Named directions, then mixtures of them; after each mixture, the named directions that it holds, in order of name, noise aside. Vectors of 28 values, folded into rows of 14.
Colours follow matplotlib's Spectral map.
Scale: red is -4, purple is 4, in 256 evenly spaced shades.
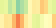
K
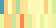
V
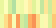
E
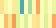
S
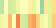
E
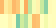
K, S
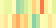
E, K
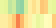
K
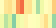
K, S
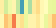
K, S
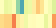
K, S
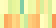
E, S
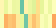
E, S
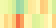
K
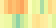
K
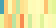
V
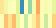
S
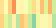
E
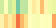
K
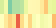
E, K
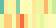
K, V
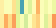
S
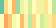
S, V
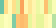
S, V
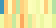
V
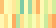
E, S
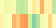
E, K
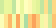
E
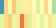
V
